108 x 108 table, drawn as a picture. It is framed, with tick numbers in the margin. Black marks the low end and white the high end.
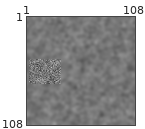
The field is mottled with small blotches. Neither half mirrors the other. No regular stripes run through it. The distribution is heavy-tailed on both sides. An odd patch, rougher than its surroundings, sits in the middle left. The middle left is the roughest part. No row or column stands out.
